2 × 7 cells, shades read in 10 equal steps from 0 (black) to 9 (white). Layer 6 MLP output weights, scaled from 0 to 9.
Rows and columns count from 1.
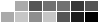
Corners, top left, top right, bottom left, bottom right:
9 3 6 0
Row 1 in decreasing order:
9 6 4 4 3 3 2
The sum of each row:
31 29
